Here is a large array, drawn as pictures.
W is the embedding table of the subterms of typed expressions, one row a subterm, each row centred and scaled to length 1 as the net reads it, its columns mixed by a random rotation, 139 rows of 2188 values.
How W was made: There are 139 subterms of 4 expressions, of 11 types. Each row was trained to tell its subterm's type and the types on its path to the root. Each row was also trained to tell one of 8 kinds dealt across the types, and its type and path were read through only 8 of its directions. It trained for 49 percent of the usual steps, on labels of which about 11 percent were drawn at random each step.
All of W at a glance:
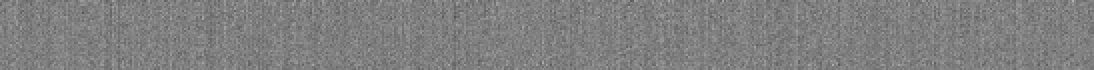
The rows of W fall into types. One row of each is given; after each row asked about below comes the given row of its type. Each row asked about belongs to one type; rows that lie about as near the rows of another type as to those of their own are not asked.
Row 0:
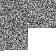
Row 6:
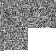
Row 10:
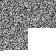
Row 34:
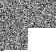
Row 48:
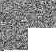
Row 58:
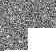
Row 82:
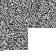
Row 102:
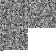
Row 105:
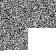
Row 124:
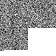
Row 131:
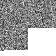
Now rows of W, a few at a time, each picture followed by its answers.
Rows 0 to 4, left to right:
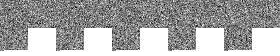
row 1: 10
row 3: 58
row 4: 105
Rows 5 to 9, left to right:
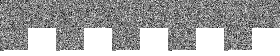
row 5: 82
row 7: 82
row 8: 48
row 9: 105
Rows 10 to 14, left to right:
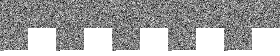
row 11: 82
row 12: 34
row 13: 124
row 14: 102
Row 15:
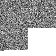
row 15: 105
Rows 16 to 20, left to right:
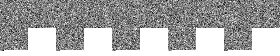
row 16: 58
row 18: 34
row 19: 10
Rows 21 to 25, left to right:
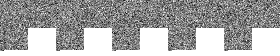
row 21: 48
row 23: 0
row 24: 105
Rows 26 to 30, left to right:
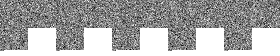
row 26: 102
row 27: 58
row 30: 131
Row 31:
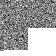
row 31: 82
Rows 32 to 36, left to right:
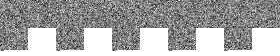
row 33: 48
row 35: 48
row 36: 124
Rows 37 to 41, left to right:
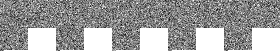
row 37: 102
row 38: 48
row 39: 10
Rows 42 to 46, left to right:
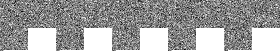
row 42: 34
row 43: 58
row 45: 124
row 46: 58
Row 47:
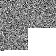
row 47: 48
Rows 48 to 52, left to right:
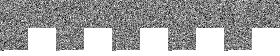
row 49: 10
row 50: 10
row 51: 58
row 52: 6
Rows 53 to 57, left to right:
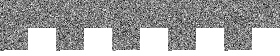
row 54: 0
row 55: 6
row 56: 0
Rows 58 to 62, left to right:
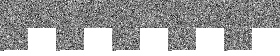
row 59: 6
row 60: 34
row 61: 82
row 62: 102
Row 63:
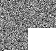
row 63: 48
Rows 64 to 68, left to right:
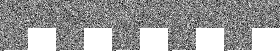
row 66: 82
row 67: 48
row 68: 10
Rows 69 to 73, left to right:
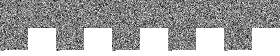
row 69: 34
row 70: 34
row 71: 0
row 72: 58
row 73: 82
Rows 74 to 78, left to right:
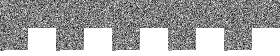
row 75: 0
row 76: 10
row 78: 6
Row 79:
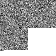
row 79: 34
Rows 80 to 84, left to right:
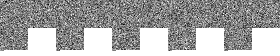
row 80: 0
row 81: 131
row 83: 10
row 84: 34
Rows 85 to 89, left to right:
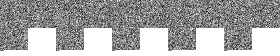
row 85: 124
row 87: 10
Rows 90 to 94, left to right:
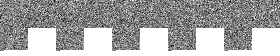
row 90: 34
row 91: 6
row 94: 0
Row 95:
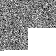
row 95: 124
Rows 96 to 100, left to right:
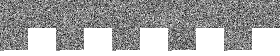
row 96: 124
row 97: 105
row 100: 10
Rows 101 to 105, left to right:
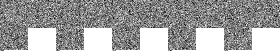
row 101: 58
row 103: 105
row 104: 48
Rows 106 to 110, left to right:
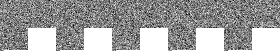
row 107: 124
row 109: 105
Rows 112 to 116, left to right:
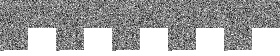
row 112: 6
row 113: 102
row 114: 102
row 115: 131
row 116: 6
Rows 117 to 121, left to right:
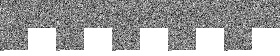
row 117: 105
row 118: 82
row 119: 102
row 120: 10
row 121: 48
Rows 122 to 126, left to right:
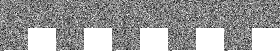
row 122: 124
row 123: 124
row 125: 131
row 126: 34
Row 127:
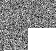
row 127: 10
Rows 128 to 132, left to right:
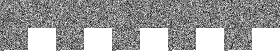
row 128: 131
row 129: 131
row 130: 105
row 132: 82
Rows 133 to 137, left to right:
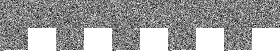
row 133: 58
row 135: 34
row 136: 82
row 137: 0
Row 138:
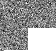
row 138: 34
